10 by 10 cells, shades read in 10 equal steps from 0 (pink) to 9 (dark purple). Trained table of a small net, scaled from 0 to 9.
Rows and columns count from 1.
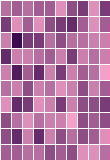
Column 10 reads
6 4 2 2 0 4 6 5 1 3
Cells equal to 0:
2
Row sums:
37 39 41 33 38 29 41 30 41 33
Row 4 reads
7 2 2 3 4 2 6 2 3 2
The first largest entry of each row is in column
8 7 2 1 2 3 2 1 2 5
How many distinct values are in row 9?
6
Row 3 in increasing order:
2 2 2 3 3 3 5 6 6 9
